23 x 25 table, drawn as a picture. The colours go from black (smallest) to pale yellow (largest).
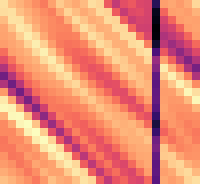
Odd lines: column 20. Ninth with the lowest average: top right. Histogram: skewed, a long tail of low values.
